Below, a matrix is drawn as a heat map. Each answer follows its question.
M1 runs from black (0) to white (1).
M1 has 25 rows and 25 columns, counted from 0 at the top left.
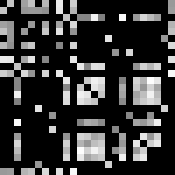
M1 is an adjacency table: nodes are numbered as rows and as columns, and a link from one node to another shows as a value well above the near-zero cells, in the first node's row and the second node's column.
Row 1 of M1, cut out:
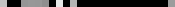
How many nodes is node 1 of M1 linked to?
8
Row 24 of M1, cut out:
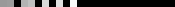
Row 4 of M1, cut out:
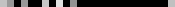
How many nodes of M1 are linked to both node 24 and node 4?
6
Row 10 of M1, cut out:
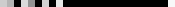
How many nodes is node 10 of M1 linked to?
7
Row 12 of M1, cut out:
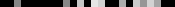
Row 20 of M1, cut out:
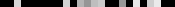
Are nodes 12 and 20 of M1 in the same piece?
yes
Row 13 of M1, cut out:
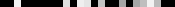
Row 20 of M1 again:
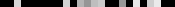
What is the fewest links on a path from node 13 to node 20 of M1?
1
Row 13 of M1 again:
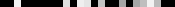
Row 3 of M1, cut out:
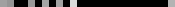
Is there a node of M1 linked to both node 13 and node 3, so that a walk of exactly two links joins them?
no
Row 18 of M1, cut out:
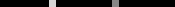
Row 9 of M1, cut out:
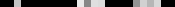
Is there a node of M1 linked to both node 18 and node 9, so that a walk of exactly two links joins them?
no
